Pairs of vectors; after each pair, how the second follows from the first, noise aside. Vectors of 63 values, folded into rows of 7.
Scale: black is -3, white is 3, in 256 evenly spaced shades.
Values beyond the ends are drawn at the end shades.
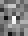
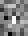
copied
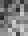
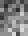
copied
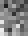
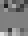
partly zeroed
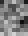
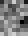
copied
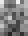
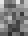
copied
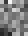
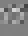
partly zeroed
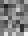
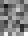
copied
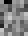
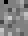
partly zeroed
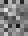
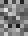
copied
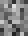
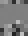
partly zeroed
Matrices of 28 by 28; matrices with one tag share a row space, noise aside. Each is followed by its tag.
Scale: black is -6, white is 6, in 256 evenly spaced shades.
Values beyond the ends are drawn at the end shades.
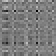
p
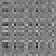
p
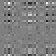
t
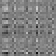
p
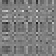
p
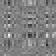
t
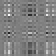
t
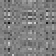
t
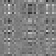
t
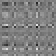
p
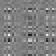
t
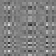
t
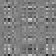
t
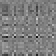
p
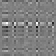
p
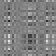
t
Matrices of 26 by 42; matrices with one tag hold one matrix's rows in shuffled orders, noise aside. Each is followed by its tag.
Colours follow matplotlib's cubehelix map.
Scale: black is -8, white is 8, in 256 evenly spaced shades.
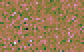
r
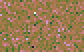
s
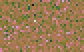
s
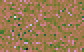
r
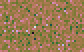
s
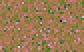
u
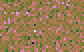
s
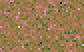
u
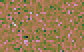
r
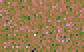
s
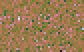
u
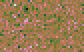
r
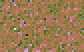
r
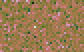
s
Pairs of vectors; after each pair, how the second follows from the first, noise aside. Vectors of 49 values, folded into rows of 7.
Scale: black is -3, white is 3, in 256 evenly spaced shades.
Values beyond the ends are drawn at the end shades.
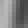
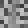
sign-scrambled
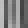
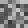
shuffled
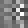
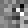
sign-scrambled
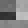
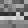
sign-scrambled
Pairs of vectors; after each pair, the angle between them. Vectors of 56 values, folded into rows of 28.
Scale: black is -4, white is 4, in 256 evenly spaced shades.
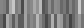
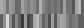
partly aligned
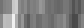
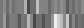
orthogonal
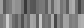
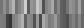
partly opposed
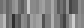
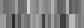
nearly parallel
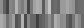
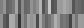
partly aligned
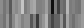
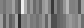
partly aligned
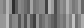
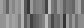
partly aligned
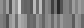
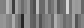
orthogonal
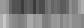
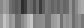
nearly parallel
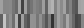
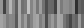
orthogonal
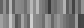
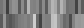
orthogonal
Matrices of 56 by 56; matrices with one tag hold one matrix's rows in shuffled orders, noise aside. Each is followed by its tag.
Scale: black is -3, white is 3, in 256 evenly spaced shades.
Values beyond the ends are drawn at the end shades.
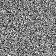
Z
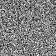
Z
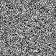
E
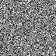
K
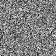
K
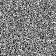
K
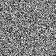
Z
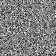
Z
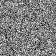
E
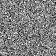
Z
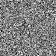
K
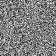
K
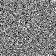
K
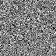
K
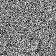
E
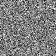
K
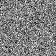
E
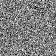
E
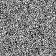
E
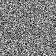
Z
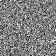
K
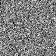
K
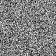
E
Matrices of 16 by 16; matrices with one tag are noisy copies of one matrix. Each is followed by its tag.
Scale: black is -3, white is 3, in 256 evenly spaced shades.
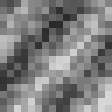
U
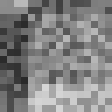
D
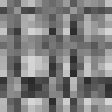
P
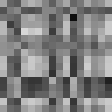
P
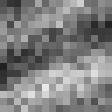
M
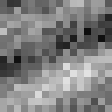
M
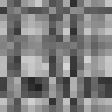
P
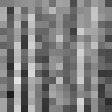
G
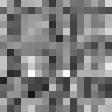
P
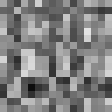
P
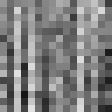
G
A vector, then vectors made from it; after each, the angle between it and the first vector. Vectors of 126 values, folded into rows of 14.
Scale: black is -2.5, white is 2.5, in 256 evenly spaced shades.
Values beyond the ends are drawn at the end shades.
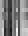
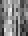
nearly opposite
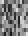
partly aligned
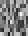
orthogonal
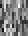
partly opposed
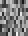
orthogonal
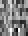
partly opposed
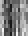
nearly parallel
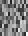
orthogonal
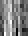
nearly opposite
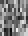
partly aligned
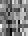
partly aligned
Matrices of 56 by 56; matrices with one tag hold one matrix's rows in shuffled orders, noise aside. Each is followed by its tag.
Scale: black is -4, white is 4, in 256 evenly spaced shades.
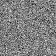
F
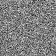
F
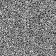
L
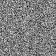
L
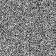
L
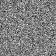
F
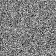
F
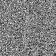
L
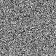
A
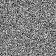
F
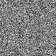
L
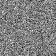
L
